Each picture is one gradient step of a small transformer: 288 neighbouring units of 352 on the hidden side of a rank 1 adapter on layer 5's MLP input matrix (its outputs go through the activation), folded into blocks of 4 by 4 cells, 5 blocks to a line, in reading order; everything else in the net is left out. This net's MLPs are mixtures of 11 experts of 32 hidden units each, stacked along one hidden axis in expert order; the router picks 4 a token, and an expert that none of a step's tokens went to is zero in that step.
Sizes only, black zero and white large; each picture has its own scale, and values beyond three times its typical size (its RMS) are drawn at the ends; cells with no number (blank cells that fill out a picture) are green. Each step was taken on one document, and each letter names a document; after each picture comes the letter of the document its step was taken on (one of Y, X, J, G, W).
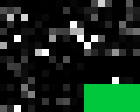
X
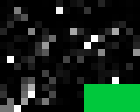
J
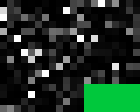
X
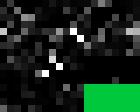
X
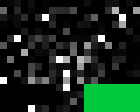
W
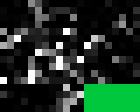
W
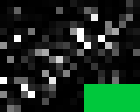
J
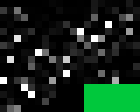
J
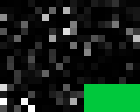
X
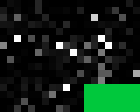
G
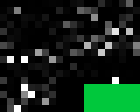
J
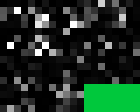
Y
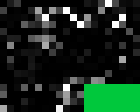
Y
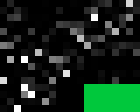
J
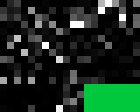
Y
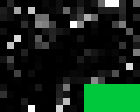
Y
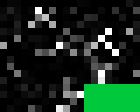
G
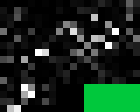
J
